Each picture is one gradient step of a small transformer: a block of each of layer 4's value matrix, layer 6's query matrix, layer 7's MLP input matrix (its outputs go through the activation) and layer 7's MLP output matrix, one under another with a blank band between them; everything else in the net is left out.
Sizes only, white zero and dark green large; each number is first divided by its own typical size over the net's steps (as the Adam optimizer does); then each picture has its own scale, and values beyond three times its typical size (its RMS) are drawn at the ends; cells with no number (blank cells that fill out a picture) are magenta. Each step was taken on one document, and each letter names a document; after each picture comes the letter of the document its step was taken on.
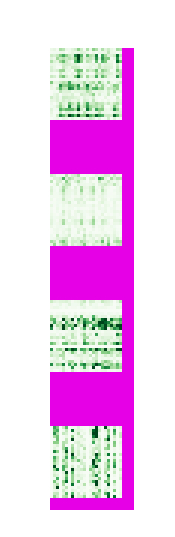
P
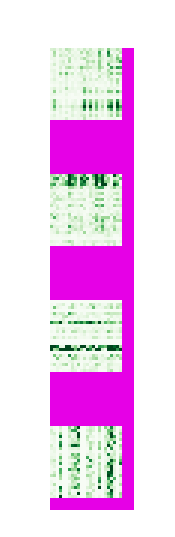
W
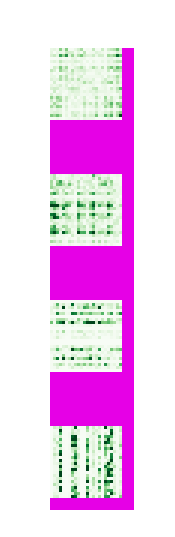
W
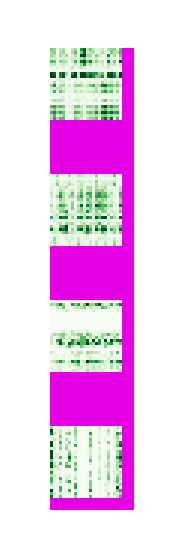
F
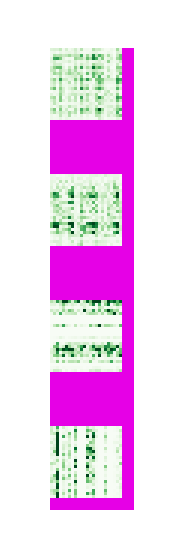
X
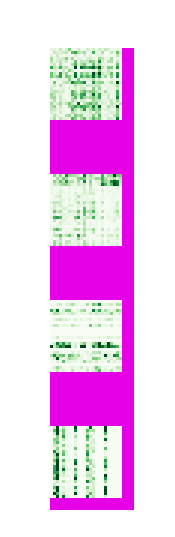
X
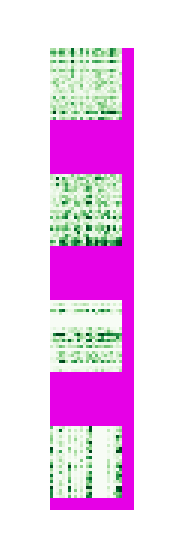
F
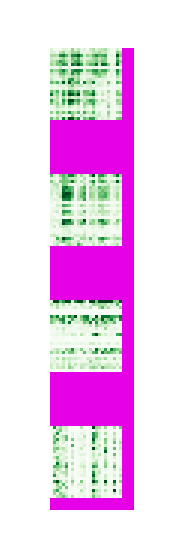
P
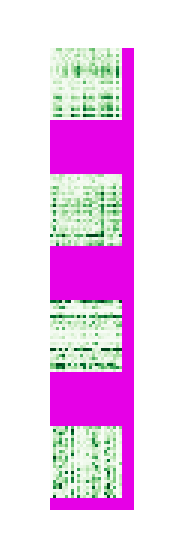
P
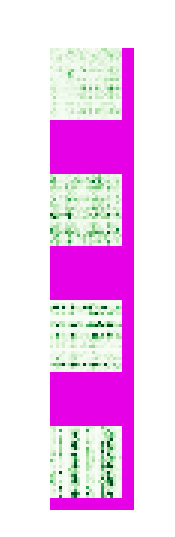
W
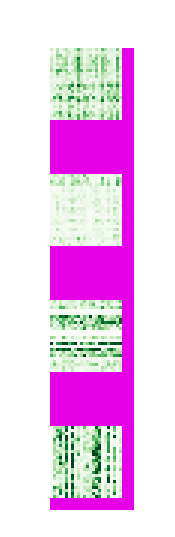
P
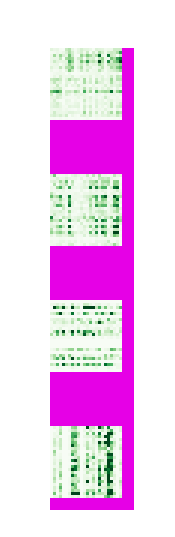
W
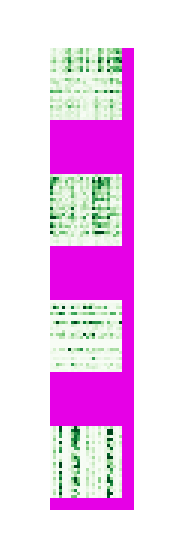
W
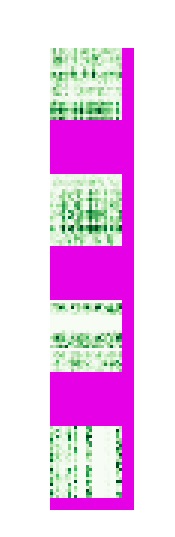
F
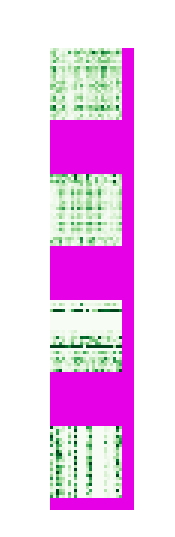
F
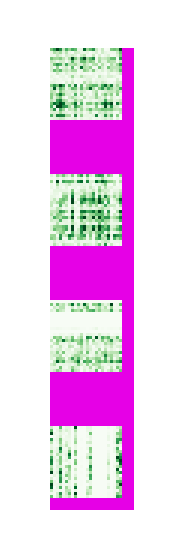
F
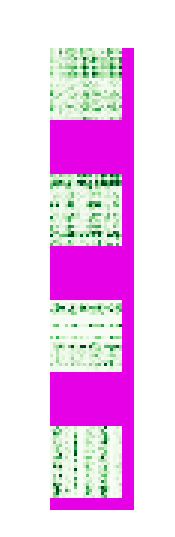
X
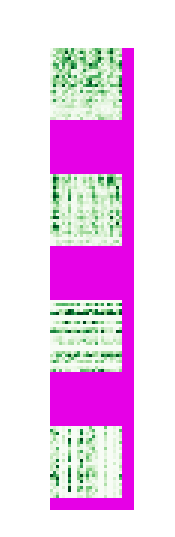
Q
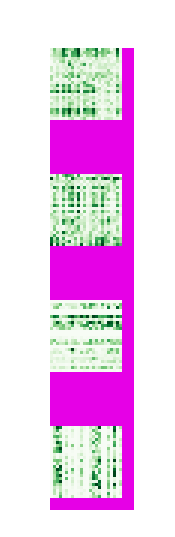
P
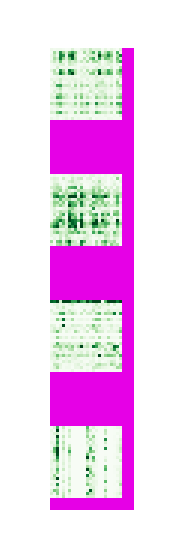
X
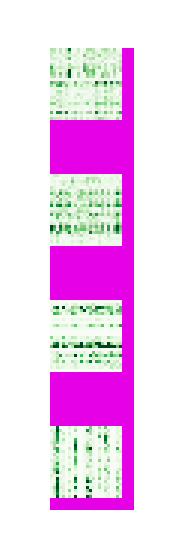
X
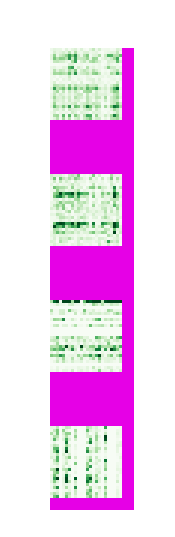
X
